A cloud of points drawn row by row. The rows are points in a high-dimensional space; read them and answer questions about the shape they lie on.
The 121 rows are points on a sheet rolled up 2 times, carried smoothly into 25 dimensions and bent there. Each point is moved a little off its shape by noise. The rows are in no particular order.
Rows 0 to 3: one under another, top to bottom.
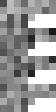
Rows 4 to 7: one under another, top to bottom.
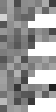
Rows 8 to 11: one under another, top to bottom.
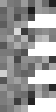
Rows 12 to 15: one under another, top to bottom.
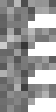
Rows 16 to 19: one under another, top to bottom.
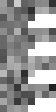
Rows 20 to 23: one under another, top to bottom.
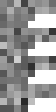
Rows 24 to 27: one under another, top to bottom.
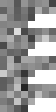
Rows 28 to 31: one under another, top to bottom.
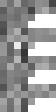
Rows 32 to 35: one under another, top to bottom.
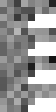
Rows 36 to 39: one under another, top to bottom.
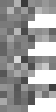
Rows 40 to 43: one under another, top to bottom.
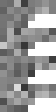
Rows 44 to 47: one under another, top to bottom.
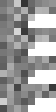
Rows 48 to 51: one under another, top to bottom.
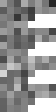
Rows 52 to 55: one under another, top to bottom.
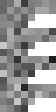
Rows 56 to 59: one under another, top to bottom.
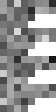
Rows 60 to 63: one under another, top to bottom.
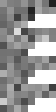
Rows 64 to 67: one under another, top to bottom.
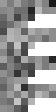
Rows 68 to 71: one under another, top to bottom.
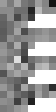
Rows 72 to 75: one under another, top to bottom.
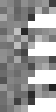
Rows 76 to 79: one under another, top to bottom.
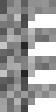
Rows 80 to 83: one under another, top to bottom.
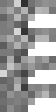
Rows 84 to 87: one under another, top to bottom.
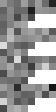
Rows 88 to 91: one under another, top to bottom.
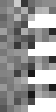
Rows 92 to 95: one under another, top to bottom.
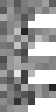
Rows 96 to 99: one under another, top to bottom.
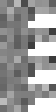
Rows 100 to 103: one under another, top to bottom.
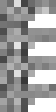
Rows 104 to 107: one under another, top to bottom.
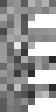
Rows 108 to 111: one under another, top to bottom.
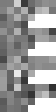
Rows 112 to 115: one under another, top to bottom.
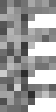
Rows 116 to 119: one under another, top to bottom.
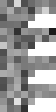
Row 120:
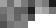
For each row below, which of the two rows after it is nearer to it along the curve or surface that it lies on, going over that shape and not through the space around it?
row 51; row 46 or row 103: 103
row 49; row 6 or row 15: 15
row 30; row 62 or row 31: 31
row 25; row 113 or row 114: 113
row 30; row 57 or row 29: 29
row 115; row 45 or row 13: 45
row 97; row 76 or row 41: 41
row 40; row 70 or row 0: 0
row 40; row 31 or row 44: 31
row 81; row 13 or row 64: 64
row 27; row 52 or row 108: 108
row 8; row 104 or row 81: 81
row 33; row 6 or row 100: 6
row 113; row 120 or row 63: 63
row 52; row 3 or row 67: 3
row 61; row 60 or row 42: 60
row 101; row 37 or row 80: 80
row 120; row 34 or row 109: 34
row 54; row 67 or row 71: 71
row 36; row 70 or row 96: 96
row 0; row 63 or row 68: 63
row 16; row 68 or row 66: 68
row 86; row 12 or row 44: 44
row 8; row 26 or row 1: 1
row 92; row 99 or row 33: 99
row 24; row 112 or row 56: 112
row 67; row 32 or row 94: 94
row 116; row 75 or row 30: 75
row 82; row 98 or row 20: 98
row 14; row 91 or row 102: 102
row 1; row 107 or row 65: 107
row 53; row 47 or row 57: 47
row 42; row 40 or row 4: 4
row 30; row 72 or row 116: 72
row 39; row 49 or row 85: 49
